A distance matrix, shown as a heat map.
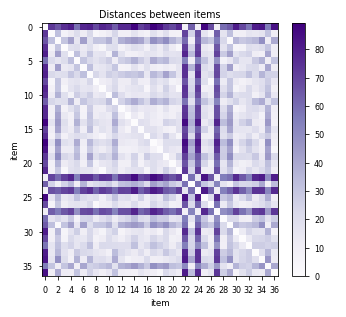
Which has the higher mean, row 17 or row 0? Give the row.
0
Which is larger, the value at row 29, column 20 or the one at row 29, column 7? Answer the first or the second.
the first
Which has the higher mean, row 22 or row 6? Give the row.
22
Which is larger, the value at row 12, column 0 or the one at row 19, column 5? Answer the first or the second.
the first
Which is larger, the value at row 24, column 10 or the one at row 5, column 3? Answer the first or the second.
the first
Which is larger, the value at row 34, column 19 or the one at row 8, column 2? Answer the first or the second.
the second
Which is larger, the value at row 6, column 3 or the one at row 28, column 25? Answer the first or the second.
the second
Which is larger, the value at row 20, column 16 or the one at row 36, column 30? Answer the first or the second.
the first
